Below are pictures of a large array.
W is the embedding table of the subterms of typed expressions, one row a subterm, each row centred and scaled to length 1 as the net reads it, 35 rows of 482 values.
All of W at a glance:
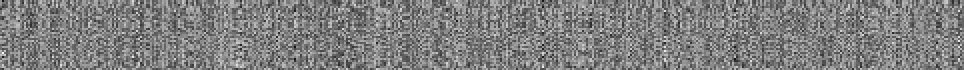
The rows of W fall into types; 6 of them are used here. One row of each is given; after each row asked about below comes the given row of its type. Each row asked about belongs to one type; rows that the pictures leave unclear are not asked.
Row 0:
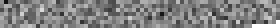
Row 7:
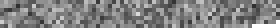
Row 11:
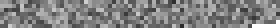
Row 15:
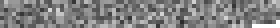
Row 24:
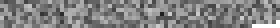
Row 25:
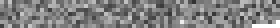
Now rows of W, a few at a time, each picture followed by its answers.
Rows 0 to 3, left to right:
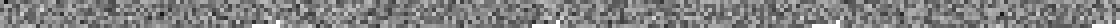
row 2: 0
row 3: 24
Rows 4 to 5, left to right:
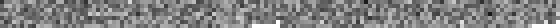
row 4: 15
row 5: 15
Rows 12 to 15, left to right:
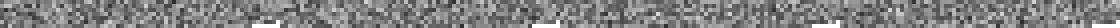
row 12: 15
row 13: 11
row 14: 0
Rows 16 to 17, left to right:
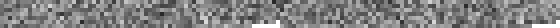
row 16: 7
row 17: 0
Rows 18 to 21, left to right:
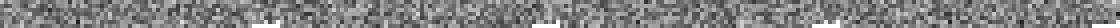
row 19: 24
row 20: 25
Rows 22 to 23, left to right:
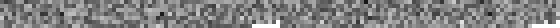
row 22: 24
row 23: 15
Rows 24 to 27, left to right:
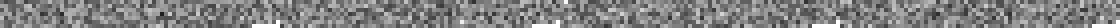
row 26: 11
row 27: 25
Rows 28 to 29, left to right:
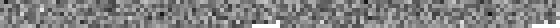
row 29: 15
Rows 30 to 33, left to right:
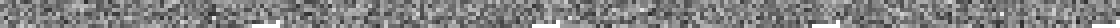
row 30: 0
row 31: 24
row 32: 0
